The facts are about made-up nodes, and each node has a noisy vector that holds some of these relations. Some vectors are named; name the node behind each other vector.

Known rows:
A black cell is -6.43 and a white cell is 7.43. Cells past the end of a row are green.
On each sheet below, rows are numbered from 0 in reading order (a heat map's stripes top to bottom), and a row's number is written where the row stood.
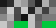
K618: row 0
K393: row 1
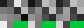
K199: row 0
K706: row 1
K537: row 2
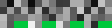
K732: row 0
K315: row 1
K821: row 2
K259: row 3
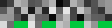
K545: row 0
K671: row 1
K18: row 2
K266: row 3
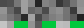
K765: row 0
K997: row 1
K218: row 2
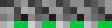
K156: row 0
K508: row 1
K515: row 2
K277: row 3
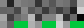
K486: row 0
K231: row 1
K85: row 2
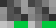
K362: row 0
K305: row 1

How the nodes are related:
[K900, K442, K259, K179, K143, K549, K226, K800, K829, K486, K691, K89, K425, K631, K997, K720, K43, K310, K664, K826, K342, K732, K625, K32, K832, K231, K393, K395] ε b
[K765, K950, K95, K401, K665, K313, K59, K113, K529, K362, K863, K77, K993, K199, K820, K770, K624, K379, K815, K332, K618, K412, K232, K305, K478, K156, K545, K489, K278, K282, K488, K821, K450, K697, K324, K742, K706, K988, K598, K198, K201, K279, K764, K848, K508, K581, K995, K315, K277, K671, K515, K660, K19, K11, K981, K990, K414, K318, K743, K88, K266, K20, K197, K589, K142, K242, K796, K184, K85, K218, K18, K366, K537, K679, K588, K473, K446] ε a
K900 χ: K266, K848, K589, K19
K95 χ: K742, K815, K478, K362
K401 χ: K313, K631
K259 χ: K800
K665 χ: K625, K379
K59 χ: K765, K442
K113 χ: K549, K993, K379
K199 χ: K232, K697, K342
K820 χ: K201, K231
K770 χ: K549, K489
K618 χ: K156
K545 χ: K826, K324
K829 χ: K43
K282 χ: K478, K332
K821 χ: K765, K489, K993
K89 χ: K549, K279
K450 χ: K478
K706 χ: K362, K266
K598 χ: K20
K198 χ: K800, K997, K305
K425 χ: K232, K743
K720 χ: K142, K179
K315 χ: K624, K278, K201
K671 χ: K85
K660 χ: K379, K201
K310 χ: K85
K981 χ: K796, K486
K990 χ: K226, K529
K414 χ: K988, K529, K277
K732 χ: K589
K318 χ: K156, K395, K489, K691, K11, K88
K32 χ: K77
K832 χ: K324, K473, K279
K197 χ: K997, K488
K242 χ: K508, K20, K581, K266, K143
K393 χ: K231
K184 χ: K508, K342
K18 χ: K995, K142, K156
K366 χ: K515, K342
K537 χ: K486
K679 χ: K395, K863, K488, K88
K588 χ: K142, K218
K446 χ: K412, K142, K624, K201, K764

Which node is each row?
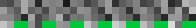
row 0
K489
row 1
K800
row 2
K395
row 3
K529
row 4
K624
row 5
K88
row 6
K59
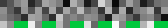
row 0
K589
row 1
K665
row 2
K89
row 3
K242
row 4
K820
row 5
K142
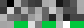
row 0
K720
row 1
K770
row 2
K478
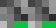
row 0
K488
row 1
K863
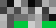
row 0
K900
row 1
K588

